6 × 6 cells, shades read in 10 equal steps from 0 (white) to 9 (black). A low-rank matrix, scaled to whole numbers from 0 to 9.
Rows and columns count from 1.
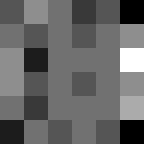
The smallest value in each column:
4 4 5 5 5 0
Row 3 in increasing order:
0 4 5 5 5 8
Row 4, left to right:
4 6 5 6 5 4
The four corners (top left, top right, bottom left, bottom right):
6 9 8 9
